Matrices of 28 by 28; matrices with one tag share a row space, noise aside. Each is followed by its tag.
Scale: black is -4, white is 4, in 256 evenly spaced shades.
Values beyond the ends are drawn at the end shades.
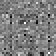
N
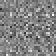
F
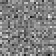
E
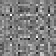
N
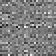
E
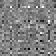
N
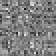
E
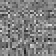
E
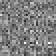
E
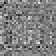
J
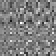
F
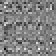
J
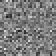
J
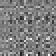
F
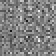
F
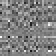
E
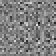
F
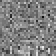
N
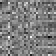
E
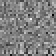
F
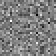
N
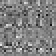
J
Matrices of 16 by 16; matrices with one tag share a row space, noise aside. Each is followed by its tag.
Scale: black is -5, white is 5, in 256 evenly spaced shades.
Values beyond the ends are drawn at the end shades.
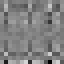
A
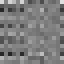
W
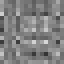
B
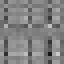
A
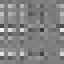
W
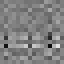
A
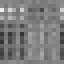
W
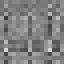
A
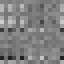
W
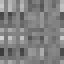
W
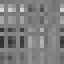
W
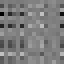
W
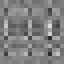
A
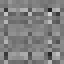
A
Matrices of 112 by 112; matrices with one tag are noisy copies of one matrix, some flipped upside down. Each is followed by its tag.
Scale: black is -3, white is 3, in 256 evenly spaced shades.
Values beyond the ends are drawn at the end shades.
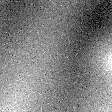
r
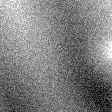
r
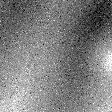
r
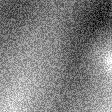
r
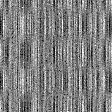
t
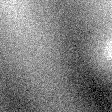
r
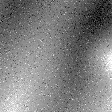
r
